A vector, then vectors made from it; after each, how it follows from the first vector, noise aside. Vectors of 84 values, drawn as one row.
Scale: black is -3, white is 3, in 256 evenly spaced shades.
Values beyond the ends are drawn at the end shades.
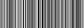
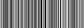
reversed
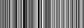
sign-scrambled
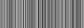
shrunk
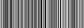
reversed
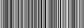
reversed
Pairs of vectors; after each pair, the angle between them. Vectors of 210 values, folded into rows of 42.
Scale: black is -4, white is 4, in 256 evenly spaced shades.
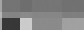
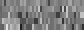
partly opposed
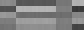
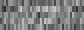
partly aligned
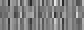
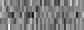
partly opposed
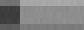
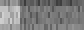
nearly opposite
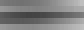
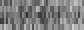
partly aligned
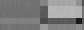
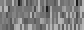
orthogonal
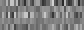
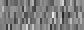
partly opposed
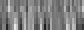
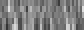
nearly parallel
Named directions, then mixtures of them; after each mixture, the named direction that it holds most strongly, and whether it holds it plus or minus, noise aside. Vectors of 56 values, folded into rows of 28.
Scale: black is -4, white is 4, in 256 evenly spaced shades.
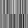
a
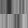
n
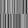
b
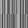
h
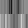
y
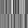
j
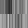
n, plus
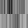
n, plus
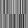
a, plus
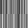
h, minus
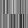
a, plus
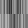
y, plus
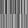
h, minus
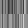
a, minus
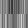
y, plus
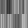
n, plus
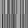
h, plus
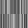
h, minus
